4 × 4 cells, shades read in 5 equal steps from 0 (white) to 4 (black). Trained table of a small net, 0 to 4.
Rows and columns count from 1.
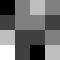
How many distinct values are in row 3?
3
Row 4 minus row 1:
-4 1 3 -1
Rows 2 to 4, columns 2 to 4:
2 2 3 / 3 3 2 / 3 4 1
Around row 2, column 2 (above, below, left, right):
2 3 3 2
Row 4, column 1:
0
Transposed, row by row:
4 3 1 0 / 2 2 3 3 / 1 2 3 4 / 2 3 2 1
